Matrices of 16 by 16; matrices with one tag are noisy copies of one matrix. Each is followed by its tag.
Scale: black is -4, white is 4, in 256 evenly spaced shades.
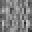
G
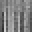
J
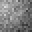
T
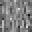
G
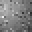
T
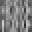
G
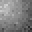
T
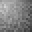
T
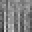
J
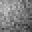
T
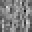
G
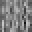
G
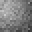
T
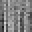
J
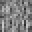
G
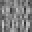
G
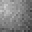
T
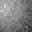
T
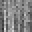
J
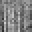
J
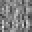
G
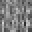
G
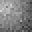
T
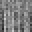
J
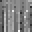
J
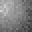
T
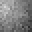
T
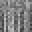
J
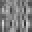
G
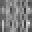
G
